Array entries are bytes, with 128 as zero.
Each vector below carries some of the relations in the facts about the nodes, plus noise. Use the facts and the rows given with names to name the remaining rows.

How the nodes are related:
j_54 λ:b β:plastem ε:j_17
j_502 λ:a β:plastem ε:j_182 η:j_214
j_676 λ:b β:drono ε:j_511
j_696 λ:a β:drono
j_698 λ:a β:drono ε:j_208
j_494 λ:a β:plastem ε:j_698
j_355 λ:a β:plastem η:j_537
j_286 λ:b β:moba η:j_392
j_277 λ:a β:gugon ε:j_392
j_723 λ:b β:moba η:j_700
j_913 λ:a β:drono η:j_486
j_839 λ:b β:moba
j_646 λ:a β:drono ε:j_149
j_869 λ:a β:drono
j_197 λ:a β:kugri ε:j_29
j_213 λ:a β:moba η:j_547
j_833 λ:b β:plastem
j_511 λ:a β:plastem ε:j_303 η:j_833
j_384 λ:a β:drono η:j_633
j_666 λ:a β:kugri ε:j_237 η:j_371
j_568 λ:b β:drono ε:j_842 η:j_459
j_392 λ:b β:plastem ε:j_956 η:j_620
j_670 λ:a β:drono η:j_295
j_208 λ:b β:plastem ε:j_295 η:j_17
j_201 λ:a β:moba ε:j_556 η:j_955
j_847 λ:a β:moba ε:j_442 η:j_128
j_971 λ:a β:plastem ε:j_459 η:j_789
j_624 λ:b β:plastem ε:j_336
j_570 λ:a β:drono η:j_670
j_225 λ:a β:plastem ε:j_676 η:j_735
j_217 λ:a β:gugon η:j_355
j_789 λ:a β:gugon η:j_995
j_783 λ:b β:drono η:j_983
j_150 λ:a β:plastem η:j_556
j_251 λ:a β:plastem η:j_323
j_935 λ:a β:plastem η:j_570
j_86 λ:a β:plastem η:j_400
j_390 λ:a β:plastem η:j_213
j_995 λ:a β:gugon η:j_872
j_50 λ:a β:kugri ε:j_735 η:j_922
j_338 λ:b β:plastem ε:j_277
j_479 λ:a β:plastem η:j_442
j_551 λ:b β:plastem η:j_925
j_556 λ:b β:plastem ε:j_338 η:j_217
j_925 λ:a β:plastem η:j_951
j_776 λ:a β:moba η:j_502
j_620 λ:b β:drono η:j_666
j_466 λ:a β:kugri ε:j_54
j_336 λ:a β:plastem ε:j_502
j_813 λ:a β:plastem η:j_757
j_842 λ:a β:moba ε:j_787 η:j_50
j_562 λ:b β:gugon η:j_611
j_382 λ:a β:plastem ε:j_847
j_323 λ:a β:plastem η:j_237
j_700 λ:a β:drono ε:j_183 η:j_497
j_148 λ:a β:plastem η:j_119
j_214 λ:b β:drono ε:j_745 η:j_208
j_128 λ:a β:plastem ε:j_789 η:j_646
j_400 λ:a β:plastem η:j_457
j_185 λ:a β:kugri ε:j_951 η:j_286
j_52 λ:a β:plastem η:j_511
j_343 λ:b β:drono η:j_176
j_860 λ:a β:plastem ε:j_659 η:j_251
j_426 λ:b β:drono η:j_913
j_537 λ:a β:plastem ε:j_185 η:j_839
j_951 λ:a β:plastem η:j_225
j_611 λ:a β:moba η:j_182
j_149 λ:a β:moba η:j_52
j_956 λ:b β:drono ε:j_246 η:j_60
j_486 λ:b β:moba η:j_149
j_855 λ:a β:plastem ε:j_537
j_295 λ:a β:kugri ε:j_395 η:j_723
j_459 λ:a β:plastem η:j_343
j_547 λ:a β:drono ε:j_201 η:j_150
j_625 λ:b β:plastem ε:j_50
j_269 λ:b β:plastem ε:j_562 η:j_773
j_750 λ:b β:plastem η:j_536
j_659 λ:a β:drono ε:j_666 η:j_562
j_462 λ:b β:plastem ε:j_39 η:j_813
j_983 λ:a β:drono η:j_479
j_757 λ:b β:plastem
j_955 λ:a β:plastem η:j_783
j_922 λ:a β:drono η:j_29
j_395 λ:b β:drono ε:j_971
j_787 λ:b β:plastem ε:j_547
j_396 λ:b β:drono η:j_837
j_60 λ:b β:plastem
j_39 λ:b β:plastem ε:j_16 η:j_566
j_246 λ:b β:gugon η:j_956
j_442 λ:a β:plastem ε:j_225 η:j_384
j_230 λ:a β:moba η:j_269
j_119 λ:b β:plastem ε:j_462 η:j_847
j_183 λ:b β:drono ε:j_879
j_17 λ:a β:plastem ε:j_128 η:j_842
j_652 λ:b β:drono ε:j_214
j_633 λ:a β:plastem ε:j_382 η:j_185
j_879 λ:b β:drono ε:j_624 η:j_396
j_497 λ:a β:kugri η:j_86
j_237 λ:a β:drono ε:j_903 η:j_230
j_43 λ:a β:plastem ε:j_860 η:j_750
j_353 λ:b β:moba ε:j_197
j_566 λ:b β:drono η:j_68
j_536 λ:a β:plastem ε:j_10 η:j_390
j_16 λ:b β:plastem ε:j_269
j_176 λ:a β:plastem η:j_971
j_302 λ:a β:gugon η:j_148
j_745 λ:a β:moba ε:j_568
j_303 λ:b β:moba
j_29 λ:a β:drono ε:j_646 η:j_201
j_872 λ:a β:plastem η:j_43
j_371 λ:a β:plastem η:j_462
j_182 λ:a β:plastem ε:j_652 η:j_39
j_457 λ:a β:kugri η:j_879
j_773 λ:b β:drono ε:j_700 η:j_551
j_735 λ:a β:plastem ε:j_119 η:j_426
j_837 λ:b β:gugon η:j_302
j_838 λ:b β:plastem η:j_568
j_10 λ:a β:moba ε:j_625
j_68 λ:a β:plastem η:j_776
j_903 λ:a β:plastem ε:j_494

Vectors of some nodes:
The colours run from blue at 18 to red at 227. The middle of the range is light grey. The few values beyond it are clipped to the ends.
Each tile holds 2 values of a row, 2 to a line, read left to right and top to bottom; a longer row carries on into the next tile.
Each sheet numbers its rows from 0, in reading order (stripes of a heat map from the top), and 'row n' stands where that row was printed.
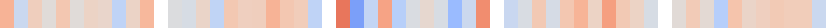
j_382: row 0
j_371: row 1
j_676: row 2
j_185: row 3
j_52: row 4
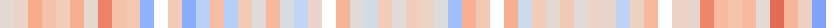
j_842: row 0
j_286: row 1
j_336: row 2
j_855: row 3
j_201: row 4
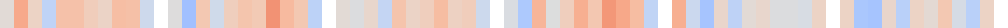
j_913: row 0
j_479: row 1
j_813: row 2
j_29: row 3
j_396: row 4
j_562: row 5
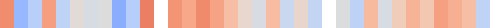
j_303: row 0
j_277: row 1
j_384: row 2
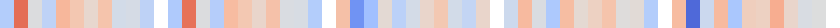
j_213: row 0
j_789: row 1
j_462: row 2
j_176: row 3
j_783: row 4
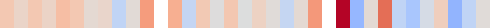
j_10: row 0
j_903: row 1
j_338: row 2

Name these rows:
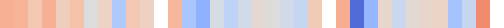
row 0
j_745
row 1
j_269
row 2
j_395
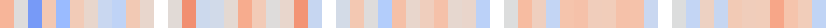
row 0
j_879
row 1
j_700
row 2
j_355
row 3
j_670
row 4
j_68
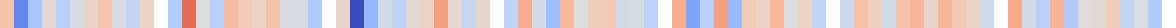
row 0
j_39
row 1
j_995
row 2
j_208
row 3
j_536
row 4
j_214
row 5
j_611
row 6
j_568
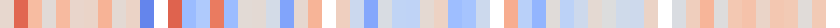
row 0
j_547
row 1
j_652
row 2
j_750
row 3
j_551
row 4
j_666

